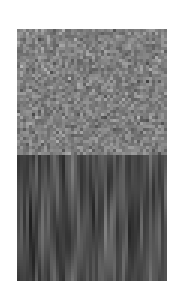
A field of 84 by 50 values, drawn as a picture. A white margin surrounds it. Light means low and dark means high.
The table splits into 2 rows of 1 panel. Panel 1,1: middling, fine-grained. Panel 2,1: high, streaked downward.
